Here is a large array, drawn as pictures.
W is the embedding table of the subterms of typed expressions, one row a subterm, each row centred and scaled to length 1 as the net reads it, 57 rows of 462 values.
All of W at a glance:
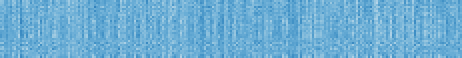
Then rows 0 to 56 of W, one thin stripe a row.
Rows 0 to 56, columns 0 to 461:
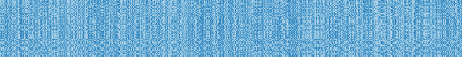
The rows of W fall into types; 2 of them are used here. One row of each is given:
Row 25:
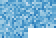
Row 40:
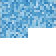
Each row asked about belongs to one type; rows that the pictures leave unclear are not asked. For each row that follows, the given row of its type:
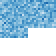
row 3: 25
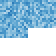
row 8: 40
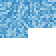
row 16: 40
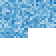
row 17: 25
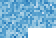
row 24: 40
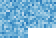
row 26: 25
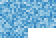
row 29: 25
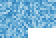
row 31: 40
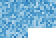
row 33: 40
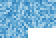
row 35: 40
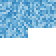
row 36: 40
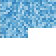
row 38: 40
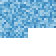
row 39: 25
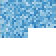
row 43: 25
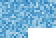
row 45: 40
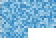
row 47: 25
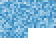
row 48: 25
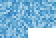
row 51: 40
